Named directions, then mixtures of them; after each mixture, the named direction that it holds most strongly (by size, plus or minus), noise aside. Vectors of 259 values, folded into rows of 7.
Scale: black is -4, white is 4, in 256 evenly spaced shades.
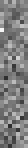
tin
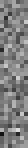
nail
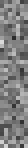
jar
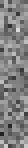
jar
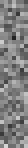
jar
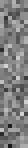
nail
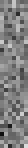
jar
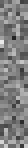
jar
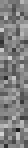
jar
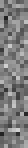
nail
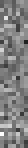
nail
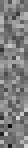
tin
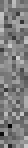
tin
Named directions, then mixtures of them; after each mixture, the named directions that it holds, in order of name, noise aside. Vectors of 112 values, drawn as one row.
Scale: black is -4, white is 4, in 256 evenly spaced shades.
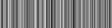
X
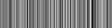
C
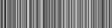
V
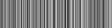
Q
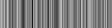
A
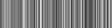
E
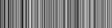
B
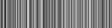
V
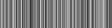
C, Q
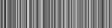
V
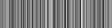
A, Q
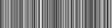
E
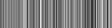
C, E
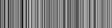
B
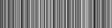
B, Q
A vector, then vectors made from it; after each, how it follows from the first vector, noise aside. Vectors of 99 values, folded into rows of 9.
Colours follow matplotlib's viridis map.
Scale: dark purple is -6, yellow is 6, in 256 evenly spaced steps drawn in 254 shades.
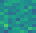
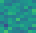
negated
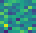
scaled up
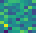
scaled up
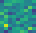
scaled up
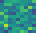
scaled up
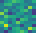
scaled up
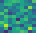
scaled up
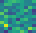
scaled up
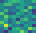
scaled up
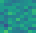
negated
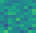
negated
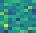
scaled up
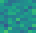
negated
